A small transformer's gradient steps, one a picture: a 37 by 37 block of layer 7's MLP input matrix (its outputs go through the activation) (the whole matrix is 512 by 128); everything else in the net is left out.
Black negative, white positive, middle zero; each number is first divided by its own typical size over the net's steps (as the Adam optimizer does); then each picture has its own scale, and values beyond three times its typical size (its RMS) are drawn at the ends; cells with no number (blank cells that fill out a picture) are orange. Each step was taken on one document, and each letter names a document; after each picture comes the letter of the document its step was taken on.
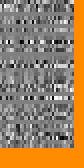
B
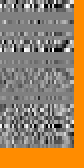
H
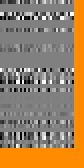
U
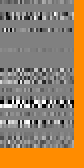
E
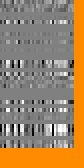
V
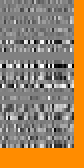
B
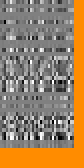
B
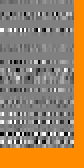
U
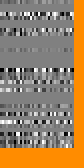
E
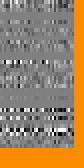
V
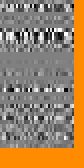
H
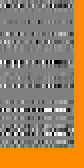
V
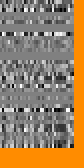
B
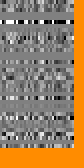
H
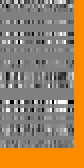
V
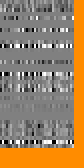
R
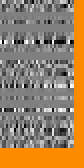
B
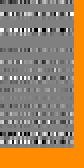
U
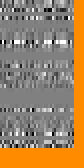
R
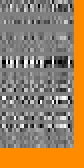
B
